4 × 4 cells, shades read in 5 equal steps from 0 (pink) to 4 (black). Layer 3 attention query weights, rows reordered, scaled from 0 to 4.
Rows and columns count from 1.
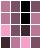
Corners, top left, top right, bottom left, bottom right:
1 2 3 2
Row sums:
9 8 6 6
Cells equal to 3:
2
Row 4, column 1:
3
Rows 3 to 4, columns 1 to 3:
0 2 3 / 3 1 0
